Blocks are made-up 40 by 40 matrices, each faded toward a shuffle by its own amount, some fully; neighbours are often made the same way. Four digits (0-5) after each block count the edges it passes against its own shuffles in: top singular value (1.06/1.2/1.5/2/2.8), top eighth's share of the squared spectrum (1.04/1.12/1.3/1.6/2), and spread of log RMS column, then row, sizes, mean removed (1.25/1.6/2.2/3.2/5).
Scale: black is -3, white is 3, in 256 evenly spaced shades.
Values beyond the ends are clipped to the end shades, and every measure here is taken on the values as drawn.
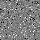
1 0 0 0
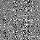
2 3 3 3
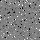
0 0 0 0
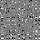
4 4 2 2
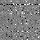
3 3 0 2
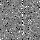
2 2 1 0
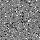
0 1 0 0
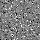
1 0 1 0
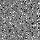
1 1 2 0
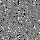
1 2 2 0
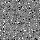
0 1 1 0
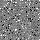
1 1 0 0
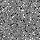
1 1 0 0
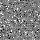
1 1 0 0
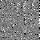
3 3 2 0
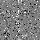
2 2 1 0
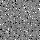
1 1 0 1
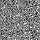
1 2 2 0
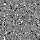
2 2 1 1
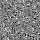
0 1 0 0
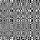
4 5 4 3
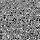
3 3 1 1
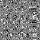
3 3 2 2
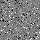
1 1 0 0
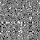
3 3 1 1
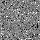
1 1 0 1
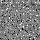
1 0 0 0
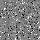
0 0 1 0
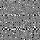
4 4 1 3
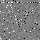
2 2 0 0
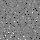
0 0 0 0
